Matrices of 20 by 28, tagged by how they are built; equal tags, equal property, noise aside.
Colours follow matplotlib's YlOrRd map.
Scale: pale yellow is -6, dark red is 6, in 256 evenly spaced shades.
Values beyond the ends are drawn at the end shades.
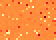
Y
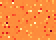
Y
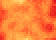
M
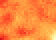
M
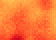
M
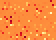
Y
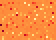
Y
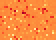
Y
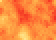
M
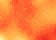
M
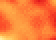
M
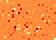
Y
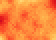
M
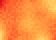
M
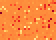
Y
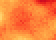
M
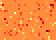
Y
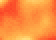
M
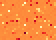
Y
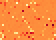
Y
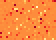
Y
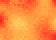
M
